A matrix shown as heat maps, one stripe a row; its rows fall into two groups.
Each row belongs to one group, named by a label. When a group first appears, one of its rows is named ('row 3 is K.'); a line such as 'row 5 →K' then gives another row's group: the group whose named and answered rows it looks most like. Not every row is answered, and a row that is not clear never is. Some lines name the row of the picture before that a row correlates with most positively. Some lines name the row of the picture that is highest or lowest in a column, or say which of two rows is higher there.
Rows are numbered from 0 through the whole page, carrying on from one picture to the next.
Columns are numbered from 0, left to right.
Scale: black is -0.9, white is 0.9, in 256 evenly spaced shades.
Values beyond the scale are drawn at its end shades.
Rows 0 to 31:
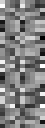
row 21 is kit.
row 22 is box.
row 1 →box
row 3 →kit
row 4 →box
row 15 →box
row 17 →box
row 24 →box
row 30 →kit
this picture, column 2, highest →26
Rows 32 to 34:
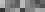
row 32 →box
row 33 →box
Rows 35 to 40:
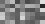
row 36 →kit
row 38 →box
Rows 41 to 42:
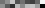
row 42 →kit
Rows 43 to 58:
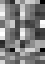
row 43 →kit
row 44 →box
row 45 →box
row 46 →box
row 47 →box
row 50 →box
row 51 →box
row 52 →box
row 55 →kit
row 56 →box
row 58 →box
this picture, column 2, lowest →55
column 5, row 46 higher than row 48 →Yes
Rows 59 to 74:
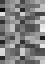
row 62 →box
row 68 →kit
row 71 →box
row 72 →box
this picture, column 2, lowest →68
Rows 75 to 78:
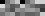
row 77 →kit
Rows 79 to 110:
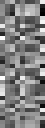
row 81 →kit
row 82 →kit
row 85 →box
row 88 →box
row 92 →kit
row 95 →kit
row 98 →box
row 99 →kit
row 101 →box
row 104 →box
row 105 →kit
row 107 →kit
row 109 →kit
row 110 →kit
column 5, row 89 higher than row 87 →Yes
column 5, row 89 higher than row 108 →Yes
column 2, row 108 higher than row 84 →No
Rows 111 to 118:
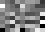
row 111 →kit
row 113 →box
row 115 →kit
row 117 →kit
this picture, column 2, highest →116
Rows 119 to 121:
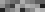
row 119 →box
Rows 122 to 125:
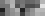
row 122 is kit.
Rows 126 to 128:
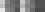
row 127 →box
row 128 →box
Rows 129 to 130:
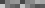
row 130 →box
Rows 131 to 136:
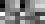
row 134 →box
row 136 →box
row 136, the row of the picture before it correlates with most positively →130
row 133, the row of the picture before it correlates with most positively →129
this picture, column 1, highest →135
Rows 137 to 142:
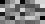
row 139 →box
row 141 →kit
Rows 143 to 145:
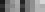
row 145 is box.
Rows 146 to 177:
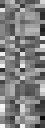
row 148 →box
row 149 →kit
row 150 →kit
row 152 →kit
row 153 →kit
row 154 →kit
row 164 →kit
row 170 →box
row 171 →kit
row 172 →box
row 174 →box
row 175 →kit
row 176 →kit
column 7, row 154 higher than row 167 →Yes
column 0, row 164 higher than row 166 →Yes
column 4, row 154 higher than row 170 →No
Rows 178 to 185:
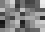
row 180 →box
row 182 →kit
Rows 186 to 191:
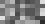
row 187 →box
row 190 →box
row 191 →kit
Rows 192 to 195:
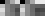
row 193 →box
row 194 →box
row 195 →box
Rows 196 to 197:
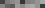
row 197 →kit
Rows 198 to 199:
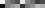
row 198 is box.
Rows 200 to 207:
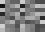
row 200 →box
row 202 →box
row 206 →box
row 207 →box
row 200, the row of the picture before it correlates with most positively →198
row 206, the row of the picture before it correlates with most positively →198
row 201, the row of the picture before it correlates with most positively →199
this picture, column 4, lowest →201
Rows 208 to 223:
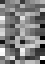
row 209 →box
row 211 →kit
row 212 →box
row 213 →box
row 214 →kit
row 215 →box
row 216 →box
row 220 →box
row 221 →box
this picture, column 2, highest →222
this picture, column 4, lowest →218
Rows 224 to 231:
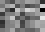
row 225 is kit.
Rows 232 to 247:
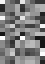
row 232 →box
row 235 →kit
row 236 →box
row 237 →kit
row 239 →kit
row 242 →kit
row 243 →kit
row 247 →kit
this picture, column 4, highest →241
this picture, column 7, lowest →241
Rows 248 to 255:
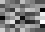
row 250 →kit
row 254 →kit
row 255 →box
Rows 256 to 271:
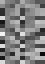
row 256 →box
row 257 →kit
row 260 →box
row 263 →kit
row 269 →kit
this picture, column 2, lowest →269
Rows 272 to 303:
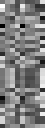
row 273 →box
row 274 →box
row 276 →kit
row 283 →kit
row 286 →box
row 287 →kit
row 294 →kit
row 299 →box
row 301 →box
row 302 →box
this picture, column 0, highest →273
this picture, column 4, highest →273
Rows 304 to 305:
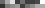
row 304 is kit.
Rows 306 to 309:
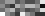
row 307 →kit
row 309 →box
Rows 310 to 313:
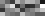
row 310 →kit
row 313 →box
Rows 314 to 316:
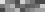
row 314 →box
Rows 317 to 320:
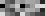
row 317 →kit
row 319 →kit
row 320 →box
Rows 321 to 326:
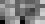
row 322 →box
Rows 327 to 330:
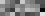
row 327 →box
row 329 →kit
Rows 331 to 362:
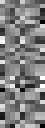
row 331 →box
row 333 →kit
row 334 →kit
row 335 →box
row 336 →kit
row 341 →box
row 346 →box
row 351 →box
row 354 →kit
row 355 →kit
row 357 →box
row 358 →box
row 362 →kit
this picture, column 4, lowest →353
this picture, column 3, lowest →352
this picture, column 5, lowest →352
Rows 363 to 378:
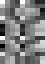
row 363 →box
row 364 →box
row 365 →kit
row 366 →kit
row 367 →box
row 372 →box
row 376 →box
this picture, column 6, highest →365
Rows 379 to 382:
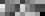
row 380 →box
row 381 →box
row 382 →kit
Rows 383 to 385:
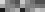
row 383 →box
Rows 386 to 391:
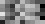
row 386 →box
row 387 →kit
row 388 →kit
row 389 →box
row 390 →kit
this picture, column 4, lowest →391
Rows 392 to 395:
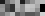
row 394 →kit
